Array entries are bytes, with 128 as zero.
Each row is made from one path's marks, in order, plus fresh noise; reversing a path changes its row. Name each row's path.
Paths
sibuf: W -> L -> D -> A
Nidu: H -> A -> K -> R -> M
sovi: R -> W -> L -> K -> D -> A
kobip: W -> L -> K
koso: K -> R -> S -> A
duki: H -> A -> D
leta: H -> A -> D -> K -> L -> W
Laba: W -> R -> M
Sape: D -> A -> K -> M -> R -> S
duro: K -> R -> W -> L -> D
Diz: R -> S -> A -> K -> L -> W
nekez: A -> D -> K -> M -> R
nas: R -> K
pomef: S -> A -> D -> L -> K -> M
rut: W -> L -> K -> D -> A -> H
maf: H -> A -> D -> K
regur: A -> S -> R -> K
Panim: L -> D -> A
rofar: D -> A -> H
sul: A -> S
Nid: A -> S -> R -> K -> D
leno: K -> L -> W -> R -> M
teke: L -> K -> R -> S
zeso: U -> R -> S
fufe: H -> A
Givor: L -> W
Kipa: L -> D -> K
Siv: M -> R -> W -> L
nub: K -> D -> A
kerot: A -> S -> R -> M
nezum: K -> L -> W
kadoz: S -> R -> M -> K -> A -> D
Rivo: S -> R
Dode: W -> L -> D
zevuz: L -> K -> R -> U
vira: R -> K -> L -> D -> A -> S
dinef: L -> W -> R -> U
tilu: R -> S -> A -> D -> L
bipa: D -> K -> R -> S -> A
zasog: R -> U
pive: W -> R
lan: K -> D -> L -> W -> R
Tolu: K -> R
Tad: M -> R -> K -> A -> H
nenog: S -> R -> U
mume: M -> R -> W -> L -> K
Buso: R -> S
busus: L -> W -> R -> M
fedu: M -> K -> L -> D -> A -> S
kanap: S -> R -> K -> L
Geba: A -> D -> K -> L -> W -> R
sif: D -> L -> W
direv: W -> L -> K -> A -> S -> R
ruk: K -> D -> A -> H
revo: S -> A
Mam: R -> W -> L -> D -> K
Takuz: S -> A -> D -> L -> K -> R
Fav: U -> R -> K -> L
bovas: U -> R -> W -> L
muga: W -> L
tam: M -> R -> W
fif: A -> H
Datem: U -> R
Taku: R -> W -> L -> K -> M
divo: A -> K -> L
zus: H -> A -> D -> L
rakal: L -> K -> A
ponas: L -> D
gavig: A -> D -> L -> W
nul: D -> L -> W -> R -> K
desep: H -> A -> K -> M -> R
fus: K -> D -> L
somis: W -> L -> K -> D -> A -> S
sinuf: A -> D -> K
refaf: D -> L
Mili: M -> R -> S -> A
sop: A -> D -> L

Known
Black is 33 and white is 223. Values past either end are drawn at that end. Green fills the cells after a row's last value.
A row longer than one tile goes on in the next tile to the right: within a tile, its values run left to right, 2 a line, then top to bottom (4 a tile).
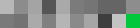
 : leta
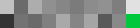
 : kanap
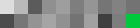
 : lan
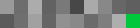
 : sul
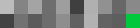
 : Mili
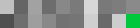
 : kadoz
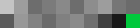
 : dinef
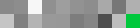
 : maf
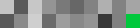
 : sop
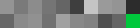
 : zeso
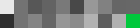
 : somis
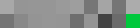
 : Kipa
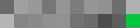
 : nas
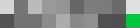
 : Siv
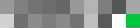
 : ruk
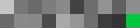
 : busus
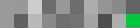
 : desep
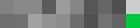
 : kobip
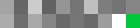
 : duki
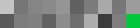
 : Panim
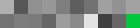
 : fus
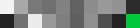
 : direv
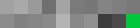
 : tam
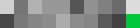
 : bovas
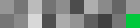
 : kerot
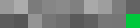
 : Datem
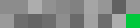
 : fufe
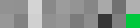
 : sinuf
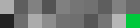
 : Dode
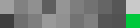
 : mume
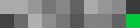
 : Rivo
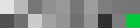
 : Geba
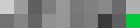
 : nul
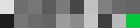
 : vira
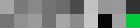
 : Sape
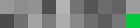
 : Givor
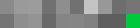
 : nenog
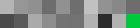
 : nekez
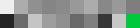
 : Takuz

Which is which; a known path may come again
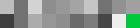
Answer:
Nid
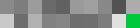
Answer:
fif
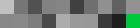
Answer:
leno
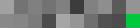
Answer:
Laba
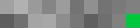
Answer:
pive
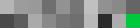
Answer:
nekez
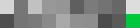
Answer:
Siv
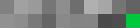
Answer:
zasog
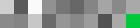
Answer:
zus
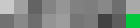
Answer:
nul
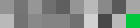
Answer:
Tad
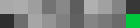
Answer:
Rivo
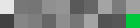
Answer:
sibuf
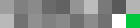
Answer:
rofar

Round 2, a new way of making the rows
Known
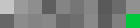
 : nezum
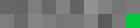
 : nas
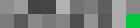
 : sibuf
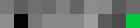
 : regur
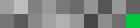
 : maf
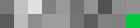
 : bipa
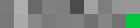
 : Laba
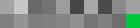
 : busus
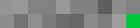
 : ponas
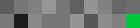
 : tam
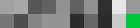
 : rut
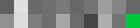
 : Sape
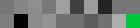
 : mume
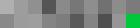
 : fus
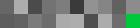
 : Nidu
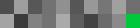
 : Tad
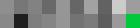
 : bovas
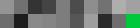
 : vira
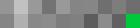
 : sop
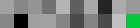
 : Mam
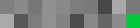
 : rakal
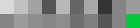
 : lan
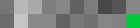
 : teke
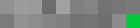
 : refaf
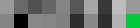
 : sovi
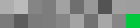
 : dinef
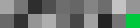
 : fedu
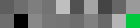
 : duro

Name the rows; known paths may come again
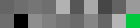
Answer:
duro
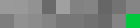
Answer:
refaf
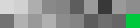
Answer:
Geba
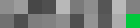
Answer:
sibuf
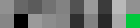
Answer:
sovi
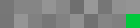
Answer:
pive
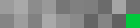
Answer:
sinuf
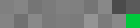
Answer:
Rivo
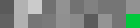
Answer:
koso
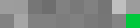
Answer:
Datem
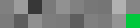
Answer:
Panim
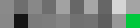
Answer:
bovas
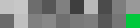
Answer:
leno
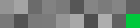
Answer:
duki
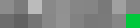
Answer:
revo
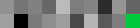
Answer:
direv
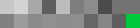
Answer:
gavig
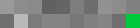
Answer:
divo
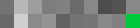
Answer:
teke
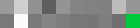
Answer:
zeso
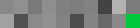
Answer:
rakal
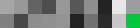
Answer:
rut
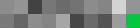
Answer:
ruk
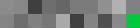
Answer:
nub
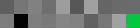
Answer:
Siv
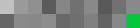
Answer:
nezum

